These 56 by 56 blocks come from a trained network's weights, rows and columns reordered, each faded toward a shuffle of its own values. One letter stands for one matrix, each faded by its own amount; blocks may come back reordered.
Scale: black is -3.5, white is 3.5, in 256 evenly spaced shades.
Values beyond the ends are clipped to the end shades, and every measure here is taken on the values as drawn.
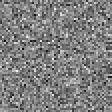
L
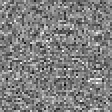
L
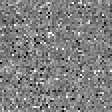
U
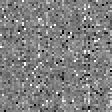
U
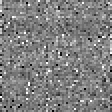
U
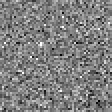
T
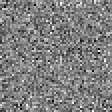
T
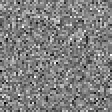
T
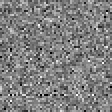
T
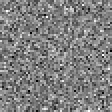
L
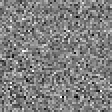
T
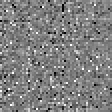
U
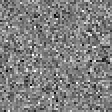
T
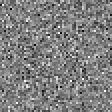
T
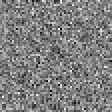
L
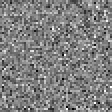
T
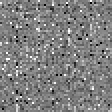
U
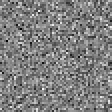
L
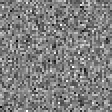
L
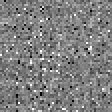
U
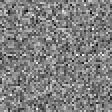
L
